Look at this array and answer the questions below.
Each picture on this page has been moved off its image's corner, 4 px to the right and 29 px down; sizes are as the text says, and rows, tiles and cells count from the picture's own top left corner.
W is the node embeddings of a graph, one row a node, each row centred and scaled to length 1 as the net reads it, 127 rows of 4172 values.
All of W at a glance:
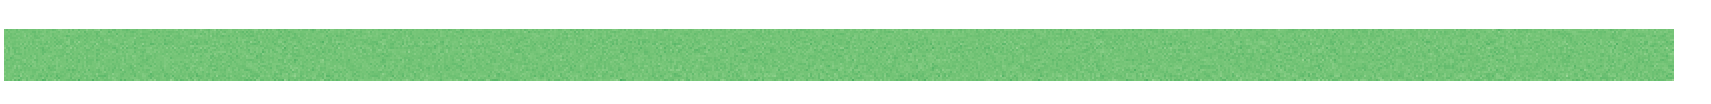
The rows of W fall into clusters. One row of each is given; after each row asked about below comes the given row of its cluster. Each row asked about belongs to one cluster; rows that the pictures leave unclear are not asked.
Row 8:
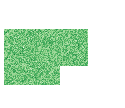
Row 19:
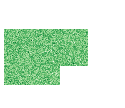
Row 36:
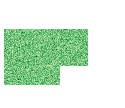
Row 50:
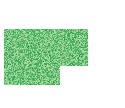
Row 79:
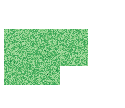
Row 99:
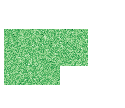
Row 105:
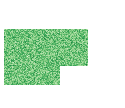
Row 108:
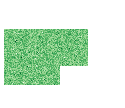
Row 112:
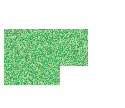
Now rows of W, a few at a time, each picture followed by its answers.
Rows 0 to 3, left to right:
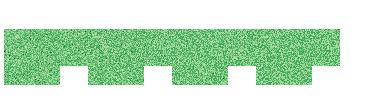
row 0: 79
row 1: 112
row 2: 105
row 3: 112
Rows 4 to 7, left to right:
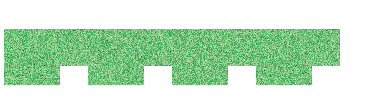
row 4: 108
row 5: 19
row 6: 99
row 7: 108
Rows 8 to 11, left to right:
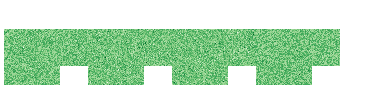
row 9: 108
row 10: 105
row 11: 79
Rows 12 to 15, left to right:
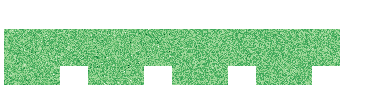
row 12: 8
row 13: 108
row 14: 50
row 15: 105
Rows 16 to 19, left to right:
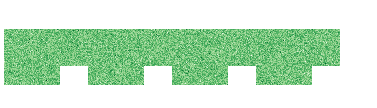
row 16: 108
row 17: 105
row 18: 8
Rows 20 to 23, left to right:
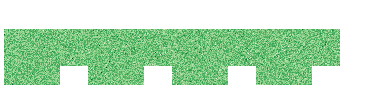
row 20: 79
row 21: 112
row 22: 8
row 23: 50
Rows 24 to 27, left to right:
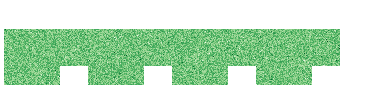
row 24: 105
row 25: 79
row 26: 19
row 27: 36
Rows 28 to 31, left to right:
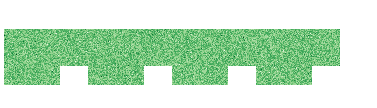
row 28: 50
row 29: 108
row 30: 19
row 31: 112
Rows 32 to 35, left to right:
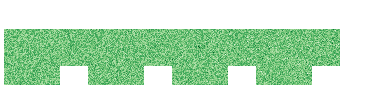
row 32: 50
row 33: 99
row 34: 50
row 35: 36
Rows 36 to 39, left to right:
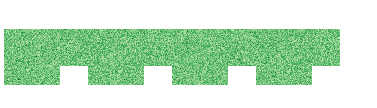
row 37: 19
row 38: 19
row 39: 19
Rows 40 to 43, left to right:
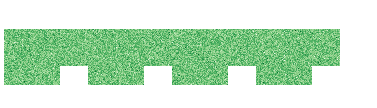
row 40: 105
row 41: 105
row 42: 8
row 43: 79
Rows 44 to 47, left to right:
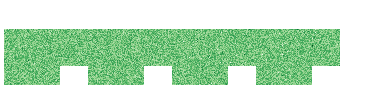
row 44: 112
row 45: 108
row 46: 108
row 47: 112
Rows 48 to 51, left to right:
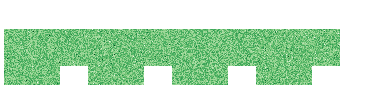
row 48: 108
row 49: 112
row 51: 99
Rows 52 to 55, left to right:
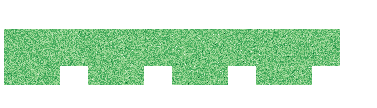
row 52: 105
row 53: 36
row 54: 50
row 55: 36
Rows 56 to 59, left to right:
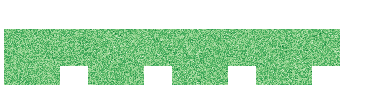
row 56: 36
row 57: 50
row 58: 112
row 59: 50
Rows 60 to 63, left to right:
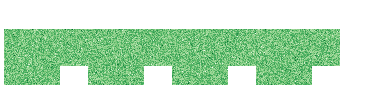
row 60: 99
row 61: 108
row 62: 108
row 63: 79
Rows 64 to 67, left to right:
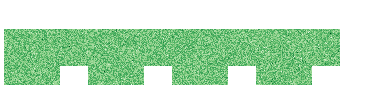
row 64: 105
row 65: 8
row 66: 19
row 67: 50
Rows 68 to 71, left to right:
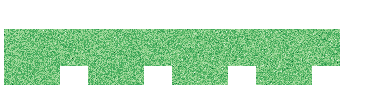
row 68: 79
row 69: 79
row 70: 112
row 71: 50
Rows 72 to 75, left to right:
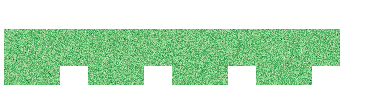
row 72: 8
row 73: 99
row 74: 79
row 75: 108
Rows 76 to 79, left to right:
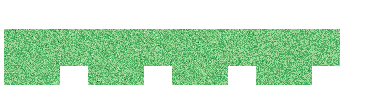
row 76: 105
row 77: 105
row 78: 105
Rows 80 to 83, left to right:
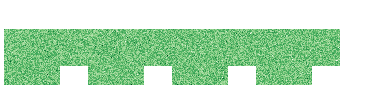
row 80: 79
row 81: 8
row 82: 105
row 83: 36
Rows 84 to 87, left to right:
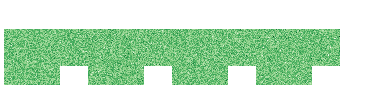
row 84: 50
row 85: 108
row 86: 99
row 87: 112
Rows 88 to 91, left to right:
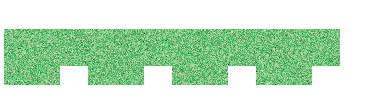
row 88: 50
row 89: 79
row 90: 8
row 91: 8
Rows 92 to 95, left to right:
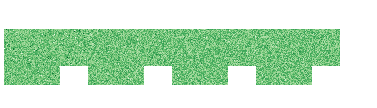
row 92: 79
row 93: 8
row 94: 112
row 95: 112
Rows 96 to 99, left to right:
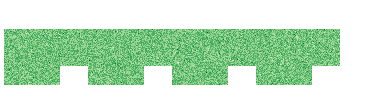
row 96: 112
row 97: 108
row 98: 8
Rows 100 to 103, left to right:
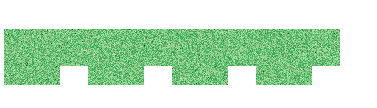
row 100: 99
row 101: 112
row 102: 105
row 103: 105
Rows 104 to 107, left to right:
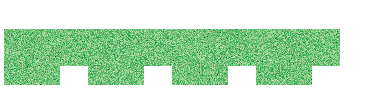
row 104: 99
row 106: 108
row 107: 79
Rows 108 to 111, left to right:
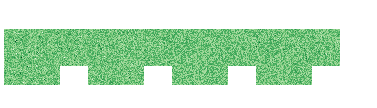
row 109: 36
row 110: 19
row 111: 19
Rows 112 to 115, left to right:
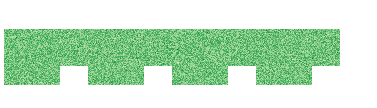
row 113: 36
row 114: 8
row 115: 36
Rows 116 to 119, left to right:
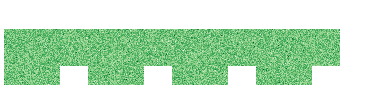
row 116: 19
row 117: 19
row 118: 19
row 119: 99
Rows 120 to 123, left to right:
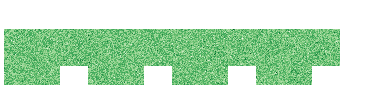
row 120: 8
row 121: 50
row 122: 79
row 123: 19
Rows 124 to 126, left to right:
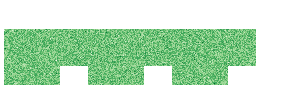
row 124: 8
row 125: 36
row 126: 105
